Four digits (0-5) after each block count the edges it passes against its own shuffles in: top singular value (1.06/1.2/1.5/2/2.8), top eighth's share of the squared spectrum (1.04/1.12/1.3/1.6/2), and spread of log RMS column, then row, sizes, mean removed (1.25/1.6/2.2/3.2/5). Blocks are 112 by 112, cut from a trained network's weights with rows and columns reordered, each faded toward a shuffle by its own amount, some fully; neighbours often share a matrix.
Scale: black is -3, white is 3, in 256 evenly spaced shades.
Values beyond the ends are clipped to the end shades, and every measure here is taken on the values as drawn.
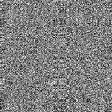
4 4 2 2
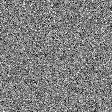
0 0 0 0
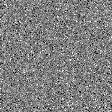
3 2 1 1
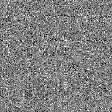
3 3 1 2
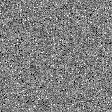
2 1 0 1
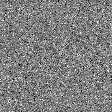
0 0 0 0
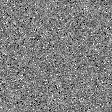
0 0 0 0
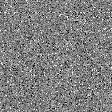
3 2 0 1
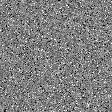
1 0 0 0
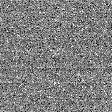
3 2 1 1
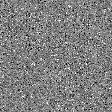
1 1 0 1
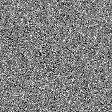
1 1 0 0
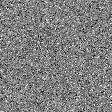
0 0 0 0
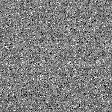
2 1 1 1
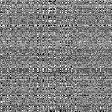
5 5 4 3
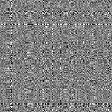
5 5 3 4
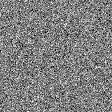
2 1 0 0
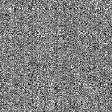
3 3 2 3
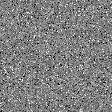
2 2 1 1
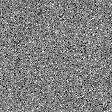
1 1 0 0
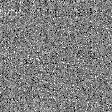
2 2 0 2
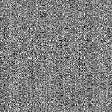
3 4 2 3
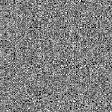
3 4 2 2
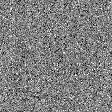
2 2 0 1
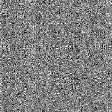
3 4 1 3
